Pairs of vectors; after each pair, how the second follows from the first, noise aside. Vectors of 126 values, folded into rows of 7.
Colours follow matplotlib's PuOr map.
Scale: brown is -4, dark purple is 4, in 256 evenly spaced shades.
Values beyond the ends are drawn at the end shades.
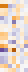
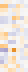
shrunk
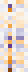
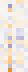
shrunk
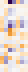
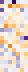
shuffled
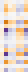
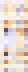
copied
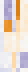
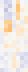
shrunk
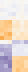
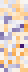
shuffled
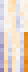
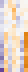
copied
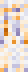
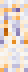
copied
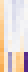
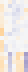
shrunk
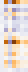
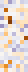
shuffled
